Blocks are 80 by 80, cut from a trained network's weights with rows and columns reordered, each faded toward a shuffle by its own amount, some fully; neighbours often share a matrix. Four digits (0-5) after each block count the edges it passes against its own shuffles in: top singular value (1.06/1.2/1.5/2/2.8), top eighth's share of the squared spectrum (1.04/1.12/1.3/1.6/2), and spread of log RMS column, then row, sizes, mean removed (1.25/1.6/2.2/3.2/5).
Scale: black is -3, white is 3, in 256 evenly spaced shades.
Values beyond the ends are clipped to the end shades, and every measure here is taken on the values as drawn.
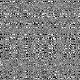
4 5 3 4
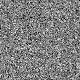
2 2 0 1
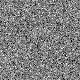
0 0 0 0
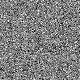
0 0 0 0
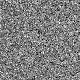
0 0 0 0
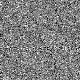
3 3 1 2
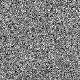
2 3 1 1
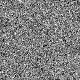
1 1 0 0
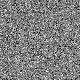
0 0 0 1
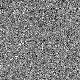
2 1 0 1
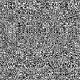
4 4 1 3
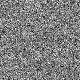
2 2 0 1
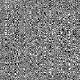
3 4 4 2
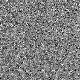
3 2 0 1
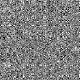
3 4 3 2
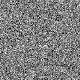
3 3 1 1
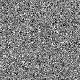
2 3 0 1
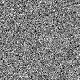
2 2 0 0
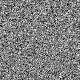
1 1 0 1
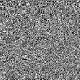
3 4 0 3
